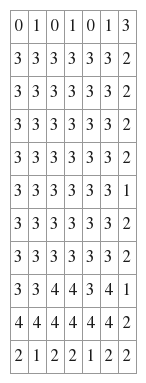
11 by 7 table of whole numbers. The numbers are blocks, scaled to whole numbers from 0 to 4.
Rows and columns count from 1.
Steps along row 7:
same same same same same down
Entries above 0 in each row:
4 7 7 7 7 7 7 7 7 7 7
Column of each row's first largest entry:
7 1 1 1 1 1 1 1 3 1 1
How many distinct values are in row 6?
2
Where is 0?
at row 1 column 1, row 1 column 3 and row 1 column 5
